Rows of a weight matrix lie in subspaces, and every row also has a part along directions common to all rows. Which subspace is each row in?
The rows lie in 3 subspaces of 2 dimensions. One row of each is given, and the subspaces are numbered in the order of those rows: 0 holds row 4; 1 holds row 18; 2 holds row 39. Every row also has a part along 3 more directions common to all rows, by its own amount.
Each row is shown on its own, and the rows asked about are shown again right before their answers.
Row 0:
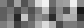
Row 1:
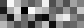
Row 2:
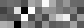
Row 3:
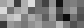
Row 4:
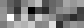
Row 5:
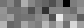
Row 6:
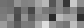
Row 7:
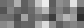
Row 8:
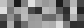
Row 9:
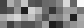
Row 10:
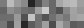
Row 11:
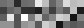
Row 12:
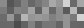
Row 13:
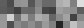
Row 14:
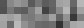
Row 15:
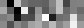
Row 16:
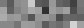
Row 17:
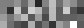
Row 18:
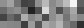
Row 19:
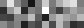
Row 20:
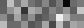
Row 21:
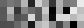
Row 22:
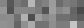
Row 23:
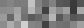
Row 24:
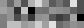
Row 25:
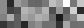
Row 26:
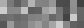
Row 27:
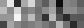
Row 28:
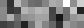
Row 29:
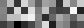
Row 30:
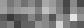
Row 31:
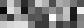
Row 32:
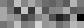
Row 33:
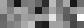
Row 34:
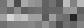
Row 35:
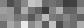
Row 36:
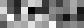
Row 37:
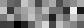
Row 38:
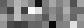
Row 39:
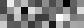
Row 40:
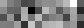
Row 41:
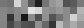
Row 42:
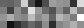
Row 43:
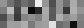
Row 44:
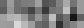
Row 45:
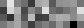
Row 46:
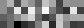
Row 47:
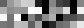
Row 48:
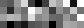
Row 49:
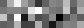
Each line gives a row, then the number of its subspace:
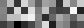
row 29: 0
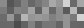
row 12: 2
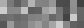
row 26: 0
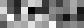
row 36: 0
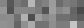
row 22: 1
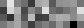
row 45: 1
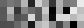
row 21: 1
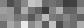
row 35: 1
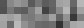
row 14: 0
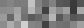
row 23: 1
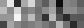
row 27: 0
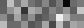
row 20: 2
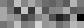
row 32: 2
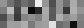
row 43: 1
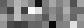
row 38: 1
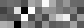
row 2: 1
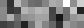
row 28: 2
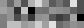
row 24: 2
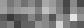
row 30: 0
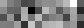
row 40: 1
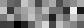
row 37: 0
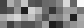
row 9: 0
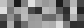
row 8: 0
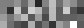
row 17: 1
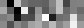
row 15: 0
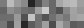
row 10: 1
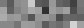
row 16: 1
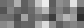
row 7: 2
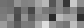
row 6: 2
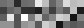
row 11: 0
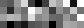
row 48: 2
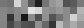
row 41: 0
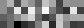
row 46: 0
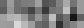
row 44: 0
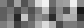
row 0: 2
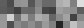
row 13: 0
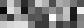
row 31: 0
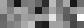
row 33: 2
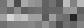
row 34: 0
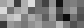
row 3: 0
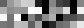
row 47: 1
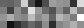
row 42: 2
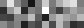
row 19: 1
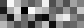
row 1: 2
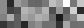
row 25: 2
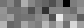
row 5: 2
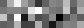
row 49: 2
